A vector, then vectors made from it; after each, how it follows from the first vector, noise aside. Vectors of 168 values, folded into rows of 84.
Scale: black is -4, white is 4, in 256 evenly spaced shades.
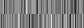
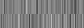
shrunk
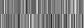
negated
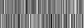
negated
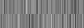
shrunk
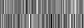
negated
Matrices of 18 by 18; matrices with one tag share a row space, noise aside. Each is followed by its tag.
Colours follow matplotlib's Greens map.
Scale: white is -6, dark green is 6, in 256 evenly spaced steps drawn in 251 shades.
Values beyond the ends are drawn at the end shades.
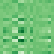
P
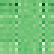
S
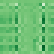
S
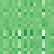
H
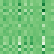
H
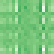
S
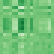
P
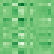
P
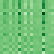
H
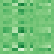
P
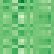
P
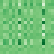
H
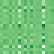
H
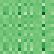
H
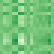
P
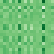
H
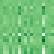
H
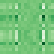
S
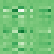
P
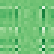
S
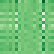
S
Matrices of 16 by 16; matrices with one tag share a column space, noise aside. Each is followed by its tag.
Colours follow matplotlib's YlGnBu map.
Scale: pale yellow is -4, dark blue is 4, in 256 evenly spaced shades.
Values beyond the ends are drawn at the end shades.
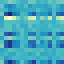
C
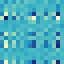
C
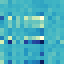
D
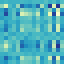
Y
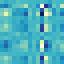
Y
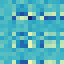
C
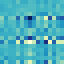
D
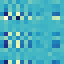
C
